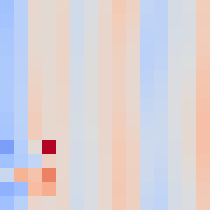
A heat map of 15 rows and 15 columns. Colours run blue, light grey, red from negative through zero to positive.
The distribution is heavy-tailed on both sides. Upright stripes repeat 3 times across the table. Streaks run downward. Values change most from cell to cell in the bottom left. In the bottom left lies a patch that is rougher than the rest.
